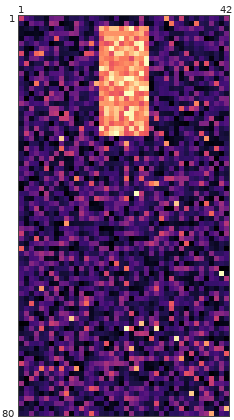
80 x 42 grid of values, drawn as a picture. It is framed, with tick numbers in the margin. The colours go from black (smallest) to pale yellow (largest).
Most values sit low, with a long tail of high ones. The ninth with the highest average is the top middle. In the top middle lies a patch that is higher than the rest.
